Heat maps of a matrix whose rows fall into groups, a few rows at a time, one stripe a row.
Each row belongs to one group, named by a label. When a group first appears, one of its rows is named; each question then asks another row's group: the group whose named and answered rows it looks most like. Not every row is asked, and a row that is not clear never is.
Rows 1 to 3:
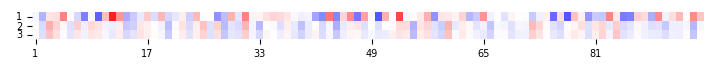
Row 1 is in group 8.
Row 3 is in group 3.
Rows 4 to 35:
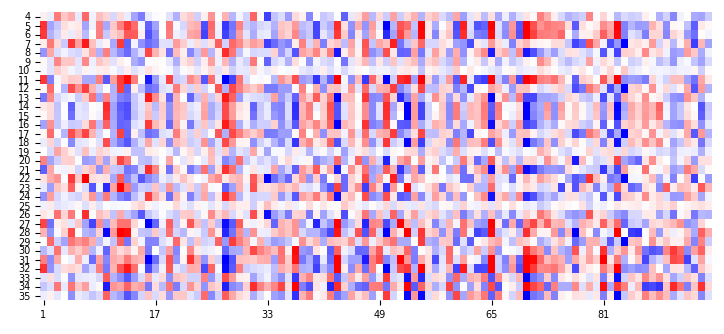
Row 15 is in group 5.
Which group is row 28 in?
8
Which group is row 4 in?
3
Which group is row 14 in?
5
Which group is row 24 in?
5
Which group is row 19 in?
3
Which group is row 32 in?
8
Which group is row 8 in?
5
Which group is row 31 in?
8
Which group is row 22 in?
3
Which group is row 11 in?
8
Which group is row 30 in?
8
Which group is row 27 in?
8
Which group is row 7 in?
3
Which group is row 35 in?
5
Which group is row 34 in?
8
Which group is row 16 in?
5
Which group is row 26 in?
3
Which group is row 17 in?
3
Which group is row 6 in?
8
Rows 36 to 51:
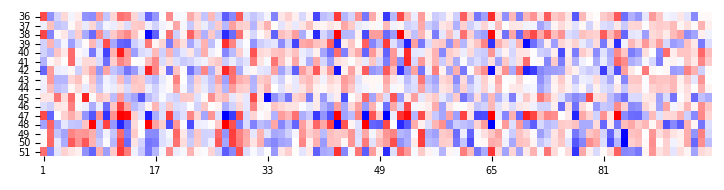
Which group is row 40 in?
8
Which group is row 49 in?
3
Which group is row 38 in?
8
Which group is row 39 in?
5
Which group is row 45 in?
3
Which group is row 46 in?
8
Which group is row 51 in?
8
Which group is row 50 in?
3
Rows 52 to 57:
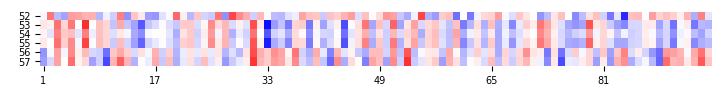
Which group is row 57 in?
8
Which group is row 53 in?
3
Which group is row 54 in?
3
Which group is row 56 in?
8
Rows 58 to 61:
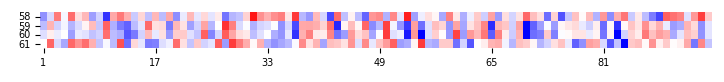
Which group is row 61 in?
3
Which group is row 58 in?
8
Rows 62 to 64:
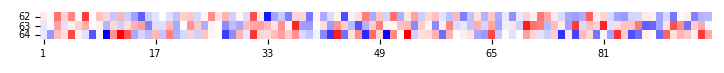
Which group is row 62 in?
3
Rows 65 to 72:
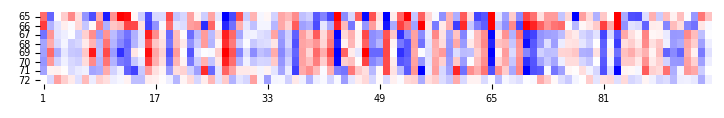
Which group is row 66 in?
8
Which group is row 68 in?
5
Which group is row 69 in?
5
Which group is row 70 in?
5
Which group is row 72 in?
3
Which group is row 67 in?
5
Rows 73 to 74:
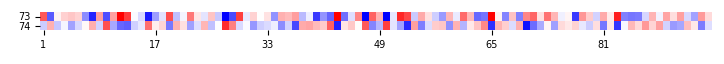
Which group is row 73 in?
8
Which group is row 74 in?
5
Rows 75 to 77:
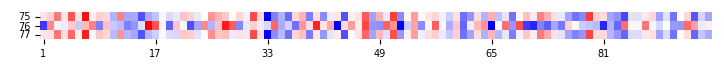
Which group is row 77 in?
3
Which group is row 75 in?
3
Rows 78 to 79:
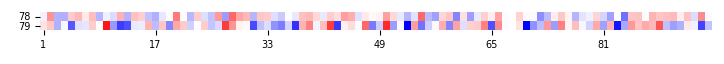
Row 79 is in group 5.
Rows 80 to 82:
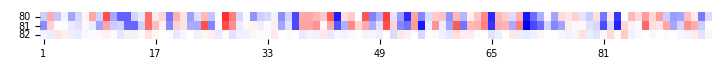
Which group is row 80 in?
5
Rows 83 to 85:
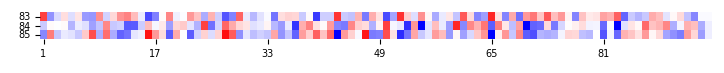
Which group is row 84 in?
5
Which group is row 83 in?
8
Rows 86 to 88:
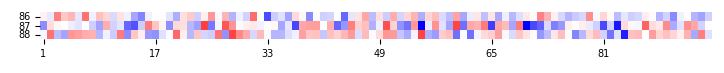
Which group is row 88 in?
3
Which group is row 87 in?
5
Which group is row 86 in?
3
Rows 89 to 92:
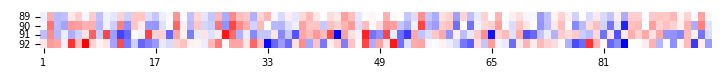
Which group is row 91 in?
5
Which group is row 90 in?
3
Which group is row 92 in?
3
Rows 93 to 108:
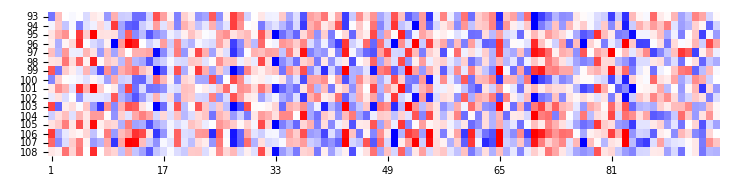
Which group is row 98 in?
3
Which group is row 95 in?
3
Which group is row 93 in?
5
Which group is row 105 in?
3
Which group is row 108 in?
3
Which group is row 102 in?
5
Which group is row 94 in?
5
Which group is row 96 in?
8
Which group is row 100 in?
5
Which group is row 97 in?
8
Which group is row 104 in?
8
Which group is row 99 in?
8
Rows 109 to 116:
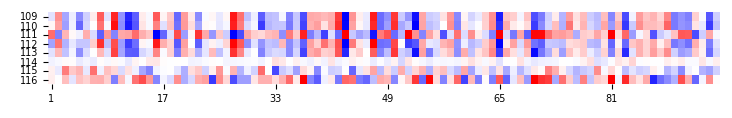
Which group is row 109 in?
5
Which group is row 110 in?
5
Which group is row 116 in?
8
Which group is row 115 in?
3
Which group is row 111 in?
8
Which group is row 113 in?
5
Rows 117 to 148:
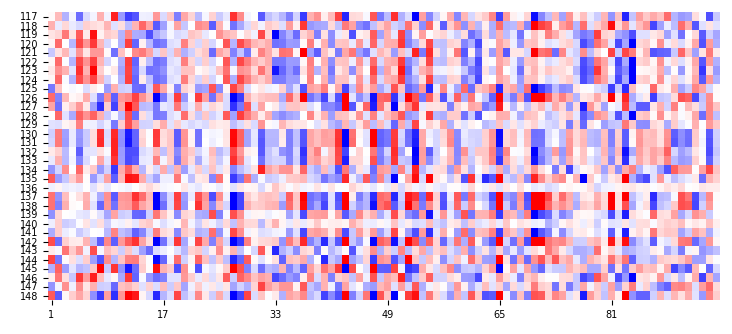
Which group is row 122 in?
3
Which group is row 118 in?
8
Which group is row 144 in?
8
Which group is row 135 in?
8
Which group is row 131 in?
5
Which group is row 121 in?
8
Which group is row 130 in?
5
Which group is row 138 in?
8
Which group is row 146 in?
3
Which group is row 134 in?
8
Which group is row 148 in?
8
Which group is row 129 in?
8
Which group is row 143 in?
3
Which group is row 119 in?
3
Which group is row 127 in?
8
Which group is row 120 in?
3
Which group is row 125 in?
5
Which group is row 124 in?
3
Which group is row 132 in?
5
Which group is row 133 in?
5
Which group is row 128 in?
3
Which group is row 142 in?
8
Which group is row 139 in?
5
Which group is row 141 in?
5
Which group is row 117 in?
5
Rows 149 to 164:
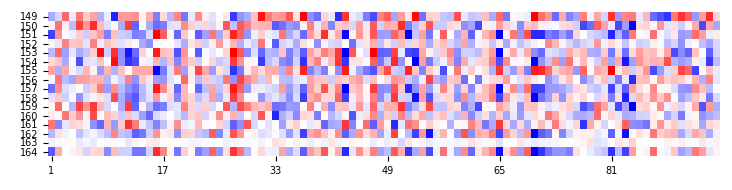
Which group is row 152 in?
3
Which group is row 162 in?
5
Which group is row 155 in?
8
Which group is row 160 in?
3
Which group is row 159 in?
3
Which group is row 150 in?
3
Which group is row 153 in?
5
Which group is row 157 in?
5
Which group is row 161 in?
8
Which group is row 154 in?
5
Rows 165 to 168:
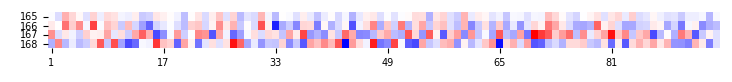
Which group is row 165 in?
3
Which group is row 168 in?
5
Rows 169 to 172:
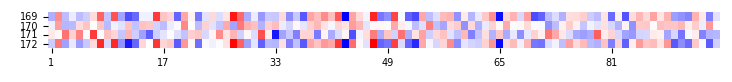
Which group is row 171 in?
3
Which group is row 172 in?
5
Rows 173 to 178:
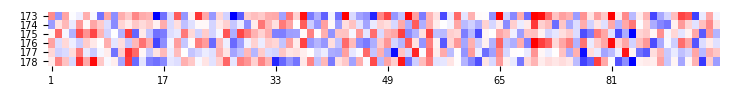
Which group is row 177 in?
8
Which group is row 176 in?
8
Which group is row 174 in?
8
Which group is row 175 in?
3
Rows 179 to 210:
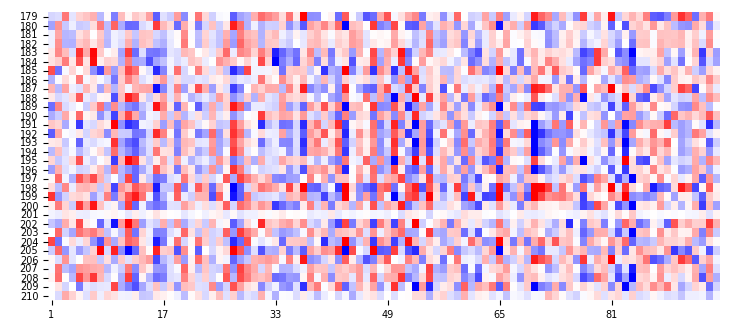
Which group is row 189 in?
5
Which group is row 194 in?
5
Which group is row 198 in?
8
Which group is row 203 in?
3
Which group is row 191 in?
5
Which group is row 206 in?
8
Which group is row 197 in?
3
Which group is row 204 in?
8
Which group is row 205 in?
5
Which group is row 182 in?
3
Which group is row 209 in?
5
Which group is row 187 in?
8
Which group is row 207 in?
3
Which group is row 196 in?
5
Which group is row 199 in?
8
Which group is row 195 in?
8
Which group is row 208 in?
3
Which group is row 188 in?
8
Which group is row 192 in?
5
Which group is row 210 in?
3
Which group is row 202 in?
8
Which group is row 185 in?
8
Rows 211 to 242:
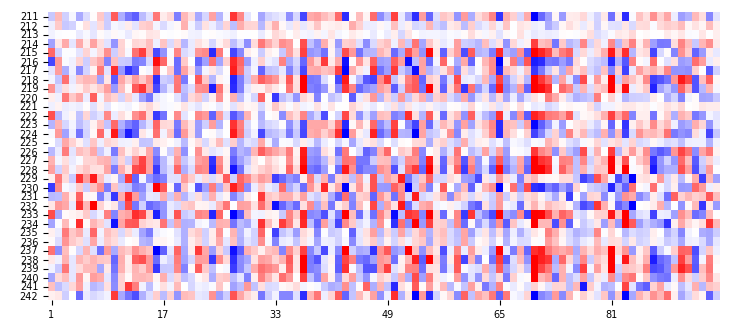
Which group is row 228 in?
8
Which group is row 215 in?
8
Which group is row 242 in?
5
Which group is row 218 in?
8
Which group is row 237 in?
8
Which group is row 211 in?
5
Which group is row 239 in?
8
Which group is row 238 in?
8
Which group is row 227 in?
8
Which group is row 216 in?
5
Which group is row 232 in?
3
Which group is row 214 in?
8
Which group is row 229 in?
3
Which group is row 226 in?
8
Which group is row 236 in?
3
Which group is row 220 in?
3
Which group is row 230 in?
5
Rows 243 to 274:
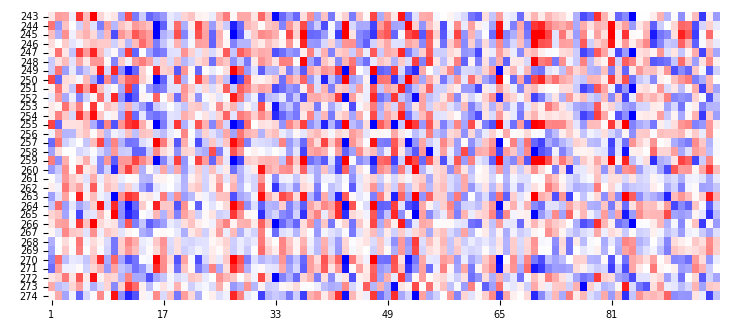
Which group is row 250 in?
8
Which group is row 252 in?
5
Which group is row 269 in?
8
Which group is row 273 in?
8
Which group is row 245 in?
8
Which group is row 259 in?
8
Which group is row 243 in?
3
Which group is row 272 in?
3
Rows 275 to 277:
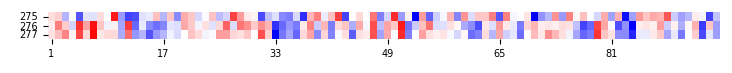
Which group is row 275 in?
5
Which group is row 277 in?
3
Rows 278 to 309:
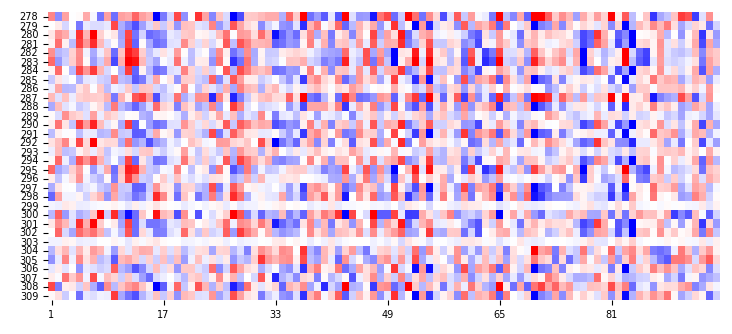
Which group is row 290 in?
3
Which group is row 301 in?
3
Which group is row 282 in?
8
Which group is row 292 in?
3
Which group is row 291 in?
5
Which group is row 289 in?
3
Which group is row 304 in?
8
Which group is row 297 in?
5
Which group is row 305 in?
8
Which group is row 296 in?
8
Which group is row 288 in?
5
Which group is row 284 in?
3
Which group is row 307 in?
3
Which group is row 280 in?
3
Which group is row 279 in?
5
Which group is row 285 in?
5
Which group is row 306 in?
5
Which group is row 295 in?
8
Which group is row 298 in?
5
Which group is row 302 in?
3
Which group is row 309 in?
5
